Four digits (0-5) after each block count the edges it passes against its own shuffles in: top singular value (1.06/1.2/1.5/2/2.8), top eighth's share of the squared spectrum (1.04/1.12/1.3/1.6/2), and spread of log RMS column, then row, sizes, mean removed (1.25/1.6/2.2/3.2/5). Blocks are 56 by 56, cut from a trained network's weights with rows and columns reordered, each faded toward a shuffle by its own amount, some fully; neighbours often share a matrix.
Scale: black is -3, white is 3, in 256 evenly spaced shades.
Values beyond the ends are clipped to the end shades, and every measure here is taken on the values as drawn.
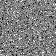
0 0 0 0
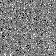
0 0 0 0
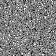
0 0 0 0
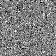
0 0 0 0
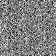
1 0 0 0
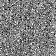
1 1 0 0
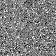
0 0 0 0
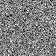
0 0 0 0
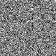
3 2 1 0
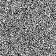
0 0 0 0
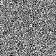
3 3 1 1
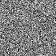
0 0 0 0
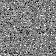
1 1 0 0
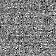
2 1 1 0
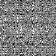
3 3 3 0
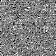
1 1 1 0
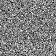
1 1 0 0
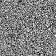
2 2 0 0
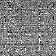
3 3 3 0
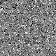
1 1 0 0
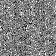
1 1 0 0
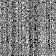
3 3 0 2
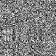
3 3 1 0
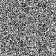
3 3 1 0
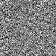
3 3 1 0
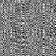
4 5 3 1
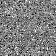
1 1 0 0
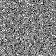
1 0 0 0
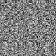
4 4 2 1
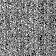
2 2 0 0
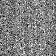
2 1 0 0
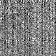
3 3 1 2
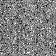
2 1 0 0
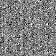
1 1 0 1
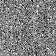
1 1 0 0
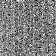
2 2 0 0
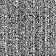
3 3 0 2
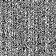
3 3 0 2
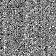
2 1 0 1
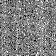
2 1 0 0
